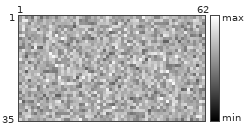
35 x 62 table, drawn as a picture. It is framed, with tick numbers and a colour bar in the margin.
No seam splits the table. On average the colour sits 70% of the way up the scale. A half turn leaves it unchanged. The texture is fine-grained noise. No row or column stands out.
